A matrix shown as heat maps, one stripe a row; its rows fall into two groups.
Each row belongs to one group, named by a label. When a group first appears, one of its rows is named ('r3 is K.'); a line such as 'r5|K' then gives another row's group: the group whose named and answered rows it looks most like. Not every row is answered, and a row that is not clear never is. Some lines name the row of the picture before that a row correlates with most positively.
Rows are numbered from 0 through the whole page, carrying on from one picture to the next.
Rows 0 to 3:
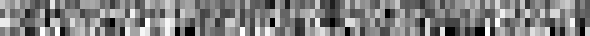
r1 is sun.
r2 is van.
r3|van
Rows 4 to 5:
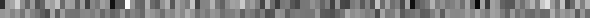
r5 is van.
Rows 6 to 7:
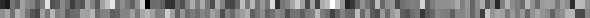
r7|van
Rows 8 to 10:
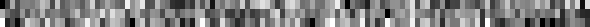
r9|sun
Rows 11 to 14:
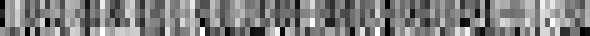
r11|sun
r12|sun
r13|sun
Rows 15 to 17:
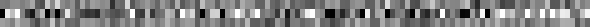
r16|sun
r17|van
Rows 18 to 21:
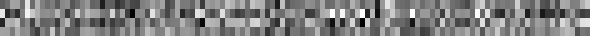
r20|sun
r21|van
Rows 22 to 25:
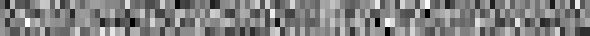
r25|sun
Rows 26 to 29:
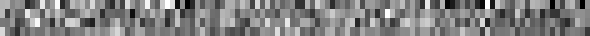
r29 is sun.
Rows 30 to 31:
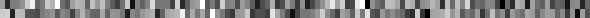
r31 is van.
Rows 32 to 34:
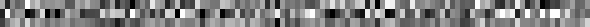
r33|sun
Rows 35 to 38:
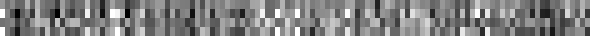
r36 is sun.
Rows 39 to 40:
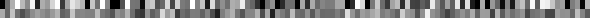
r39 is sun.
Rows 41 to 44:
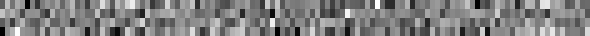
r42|van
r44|sun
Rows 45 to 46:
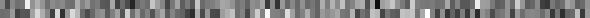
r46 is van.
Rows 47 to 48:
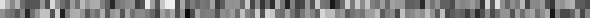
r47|van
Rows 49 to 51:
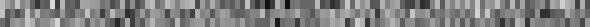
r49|van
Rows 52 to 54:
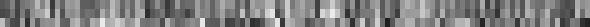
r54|sun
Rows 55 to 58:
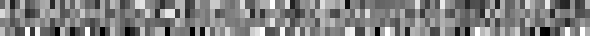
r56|van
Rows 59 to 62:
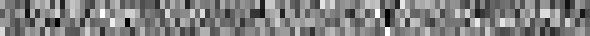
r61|sun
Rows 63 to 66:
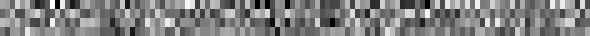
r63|van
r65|van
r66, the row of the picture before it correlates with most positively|62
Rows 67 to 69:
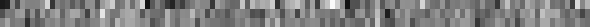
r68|sun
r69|sun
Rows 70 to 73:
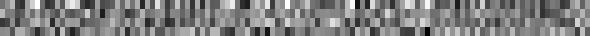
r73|van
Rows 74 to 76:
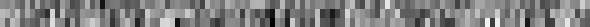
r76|van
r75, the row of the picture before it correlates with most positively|73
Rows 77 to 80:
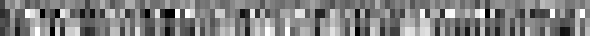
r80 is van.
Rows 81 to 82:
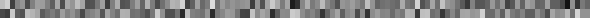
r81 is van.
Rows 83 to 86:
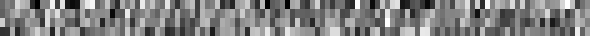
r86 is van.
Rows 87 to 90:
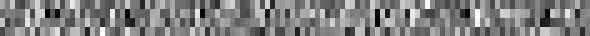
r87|van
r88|sun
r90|sun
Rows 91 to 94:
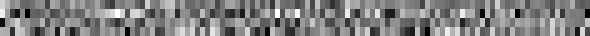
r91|van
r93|sun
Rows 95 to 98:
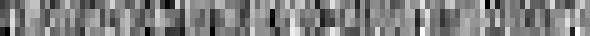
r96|van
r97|van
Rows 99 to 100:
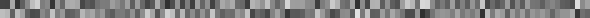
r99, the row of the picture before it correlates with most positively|95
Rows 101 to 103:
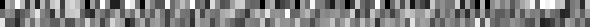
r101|sun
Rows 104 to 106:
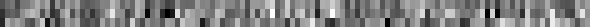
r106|sun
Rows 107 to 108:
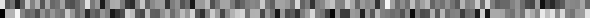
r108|sun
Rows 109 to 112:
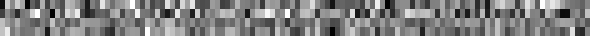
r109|sun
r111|van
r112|van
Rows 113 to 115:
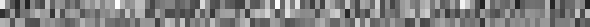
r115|van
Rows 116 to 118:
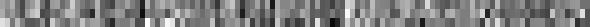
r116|van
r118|van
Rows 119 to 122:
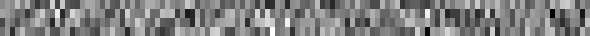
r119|van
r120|van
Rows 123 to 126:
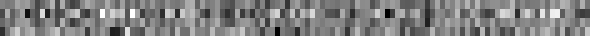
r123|van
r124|sun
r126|sun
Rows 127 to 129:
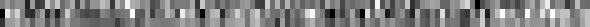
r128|sun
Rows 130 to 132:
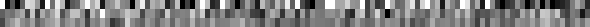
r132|sun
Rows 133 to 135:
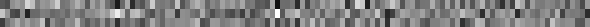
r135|sun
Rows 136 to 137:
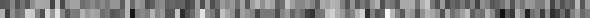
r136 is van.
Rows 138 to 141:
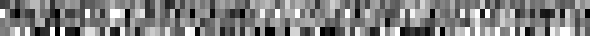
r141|van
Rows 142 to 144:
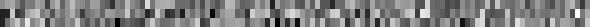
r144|sun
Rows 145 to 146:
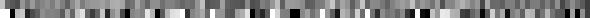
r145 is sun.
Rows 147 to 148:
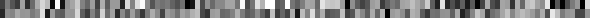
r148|sun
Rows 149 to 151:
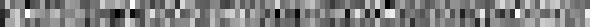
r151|sun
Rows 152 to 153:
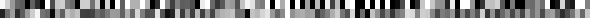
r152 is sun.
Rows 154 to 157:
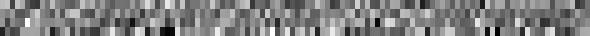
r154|van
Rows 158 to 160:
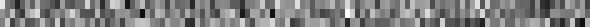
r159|van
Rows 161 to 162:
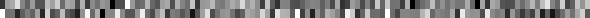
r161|sun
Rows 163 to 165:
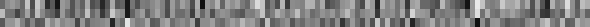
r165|sun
